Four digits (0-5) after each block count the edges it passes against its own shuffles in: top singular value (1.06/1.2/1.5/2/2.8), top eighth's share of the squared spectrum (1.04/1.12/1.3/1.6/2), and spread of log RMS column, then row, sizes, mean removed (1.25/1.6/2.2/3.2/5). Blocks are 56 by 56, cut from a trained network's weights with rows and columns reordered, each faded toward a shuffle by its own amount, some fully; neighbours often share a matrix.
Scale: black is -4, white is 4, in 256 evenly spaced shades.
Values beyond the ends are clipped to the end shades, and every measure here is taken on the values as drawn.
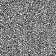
1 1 0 0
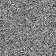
0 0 0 0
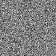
2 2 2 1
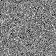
0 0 0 0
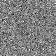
0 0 0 0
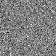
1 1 0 0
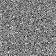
1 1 0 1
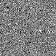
2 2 1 2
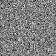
2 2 0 1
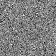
0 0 0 0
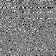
3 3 0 3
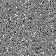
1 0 0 0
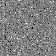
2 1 0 1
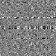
4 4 1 3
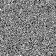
0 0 0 0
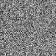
3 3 1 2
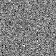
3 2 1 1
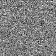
2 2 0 0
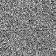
3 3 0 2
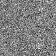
2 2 0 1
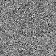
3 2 0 1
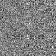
3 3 2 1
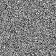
1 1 0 0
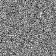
3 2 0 1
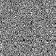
3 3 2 1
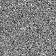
1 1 0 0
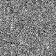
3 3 0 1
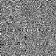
3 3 1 2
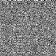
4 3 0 2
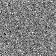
1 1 0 0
